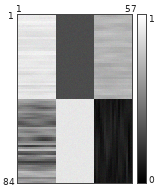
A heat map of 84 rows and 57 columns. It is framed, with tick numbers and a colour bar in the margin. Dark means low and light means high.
It is made of 2 by 3 panels. Panel 1,1: very high, streaked across, faint in contrast. Panel 1,2: low, flat. Panel 1,3: high, streaked across, faint in contrast. Panel 2,1: middling, streaked across, strong in contrast. Panel 2,2: very high, flat. Panel 2,3: very low, streaked downward, faint in contrast.
